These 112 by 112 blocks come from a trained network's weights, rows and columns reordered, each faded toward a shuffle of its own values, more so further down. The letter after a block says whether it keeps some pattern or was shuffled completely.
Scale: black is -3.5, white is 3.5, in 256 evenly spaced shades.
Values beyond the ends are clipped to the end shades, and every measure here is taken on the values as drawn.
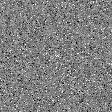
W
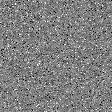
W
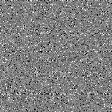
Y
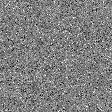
W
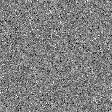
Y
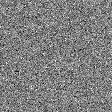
W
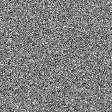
Y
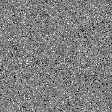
Y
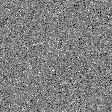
W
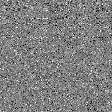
Y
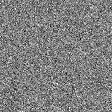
Y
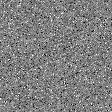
W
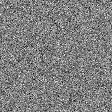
W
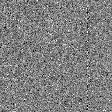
Y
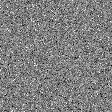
W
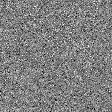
Y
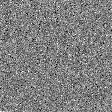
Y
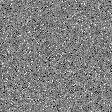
W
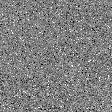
Y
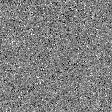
Y
